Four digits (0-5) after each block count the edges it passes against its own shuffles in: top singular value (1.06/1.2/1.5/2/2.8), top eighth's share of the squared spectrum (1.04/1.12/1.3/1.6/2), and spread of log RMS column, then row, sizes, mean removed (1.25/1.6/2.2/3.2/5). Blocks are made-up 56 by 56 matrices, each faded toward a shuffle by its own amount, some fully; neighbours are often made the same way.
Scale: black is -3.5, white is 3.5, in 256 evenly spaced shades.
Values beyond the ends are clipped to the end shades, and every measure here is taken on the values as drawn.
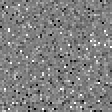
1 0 0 0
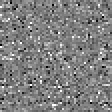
3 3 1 1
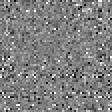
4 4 1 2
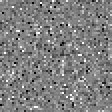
2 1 0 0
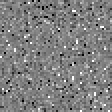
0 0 0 0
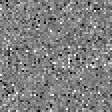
3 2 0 1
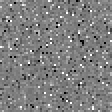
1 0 0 0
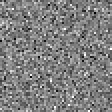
0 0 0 0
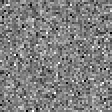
0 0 0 0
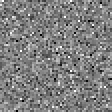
0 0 0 0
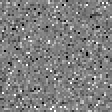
0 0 0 0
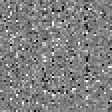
3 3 2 0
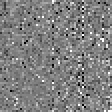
3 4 2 0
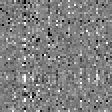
3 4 3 1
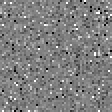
1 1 0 0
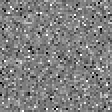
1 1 0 0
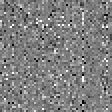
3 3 2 1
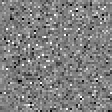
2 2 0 0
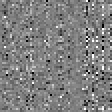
4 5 3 1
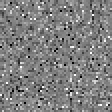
2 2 1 0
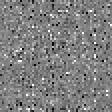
2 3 2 1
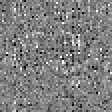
3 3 2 1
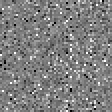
2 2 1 0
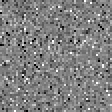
2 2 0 0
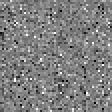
2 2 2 0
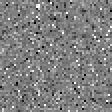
1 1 0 0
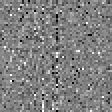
2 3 2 0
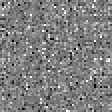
2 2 1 0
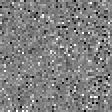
2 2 1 0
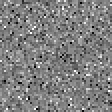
1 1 0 0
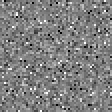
1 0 0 0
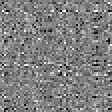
4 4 2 2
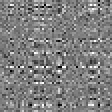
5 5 3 3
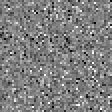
2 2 0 0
